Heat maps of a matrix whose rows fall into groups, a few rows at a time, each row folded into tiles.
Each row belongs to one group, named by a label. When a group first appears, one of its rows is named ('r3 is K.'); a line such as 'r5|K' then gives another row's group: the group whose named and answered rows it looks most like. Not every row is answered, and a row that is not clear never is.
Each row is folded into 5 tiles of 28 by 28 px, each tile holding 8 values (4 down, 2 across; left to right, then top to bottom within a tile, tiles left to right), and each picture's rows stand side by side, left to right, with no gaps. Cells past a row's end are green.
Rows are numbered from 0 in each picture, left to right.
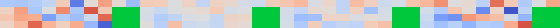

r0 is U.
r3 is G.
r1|G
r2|G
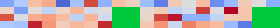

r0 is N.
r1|U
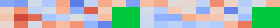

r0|U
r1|G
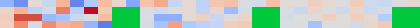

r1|G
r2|G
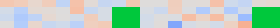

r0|G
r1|G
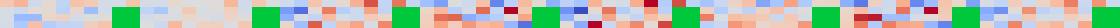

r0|G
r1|N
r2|N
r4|N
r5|N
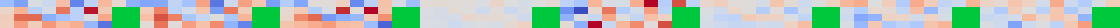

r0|U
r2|U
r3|G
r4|N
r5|G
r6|G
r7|G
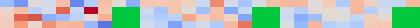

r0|U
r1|G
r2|G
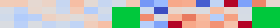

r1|N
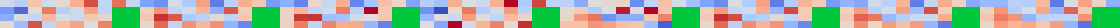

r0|N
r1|U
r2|U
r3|N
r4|U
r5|U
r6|U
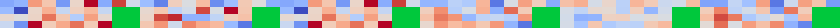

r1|U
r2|N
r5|U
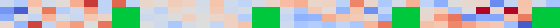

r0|N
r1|G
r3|U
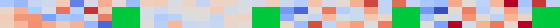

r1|G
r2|N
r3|N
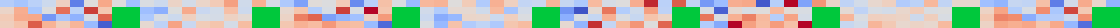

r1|N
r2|U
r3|G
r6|N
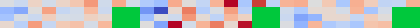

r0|N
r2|G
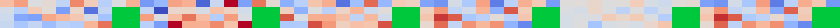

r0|G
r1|N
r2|N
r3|U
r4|G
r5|U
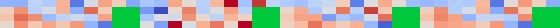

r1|N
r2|U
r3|U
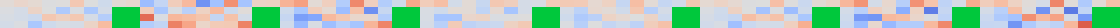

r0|G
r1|N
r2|G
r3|G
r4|G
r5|G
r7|G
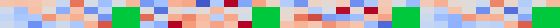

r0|G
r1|N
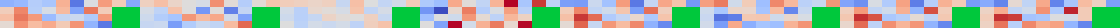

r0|U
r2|G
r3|N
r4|U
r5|G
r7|U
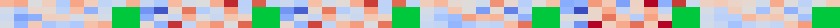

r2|N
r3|G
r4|N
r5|G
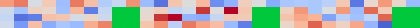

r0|G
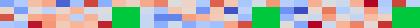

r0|N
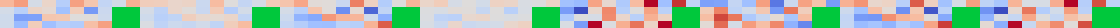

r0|G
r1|G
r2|G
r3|G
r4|N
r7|N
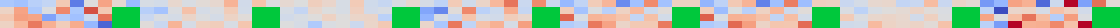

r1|N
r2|G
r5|N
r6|N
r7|N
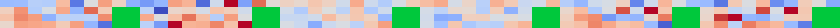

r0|U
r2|G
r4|U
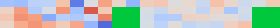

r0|U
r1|G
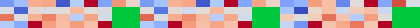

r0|N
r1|N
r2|N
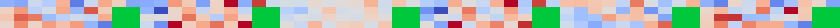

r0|U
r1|N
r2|N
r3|N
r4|G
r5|U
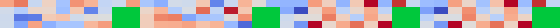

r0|G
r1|U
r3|N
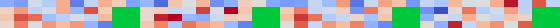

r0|U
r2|U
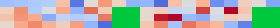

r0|U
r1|U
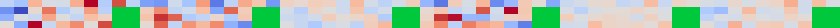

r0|N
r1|U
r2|G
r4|N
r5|N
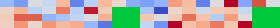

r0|U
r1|N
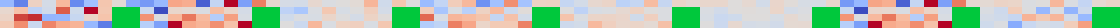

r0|U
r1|N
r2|N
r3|N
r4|N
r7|G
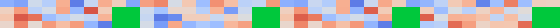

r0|U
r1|G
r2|U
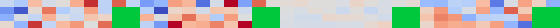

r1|N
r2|G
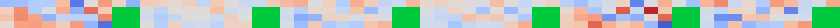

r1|G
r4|U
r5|G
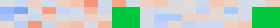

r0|N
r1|G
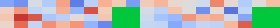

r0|U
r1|G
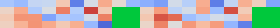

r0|U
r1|U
